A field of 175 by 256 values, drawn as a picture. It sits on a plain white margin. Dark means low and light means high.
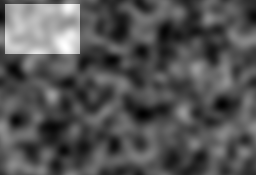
Neither half mirrors the other. The top left is the roughest part. On average the colour sits 30% of the way up the scale. The top left is the ninth with the highest average. Most values sit low, with a long tail of high ones. No regular stripes run through it. In the top left lies a patch that is higher than the rest.
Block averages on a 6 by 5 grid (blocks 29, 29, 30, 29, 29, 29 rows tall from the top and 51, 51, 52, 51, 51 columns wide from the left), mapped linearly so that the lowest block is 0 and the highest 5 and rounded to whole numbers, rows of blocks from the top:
43111 / 54101 / 11122 / 11111 / 10112 / 21101
